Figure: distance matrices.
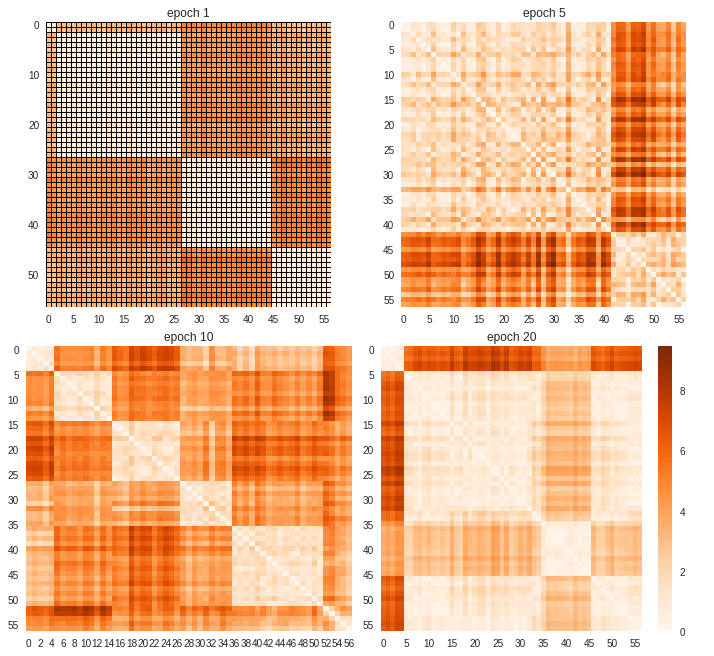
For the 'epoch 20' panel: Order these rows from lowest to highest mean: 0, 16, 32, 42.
16, 32, 42, 0
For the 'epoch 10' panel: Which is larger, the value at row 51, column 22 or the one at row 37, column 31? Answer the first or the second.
the first
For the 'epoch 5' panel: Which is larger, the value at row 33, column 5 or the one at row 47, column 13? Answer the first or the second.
the second
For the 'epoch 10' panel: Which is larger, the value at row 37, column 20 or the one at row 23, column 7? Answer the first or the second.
the first
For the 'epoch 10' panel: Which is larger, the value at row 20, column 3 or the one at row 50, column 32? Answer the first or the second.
the first
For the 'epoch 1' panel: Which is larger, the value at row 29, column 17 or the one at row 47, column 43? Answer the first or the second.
the second
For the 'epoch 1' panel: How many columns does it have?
57
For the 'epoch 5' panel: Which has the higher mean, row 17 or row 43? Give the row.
43
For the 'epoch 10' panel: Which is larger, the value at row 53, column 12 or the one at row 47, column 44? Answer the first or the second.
the first
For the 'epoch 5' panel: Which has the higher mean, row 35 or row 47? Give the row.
47
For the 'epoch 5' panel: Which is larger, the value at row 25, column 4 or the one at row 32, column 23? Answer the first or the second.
the second
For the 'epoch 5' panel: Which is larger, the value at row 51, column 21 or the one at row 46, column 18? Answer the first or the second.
the second
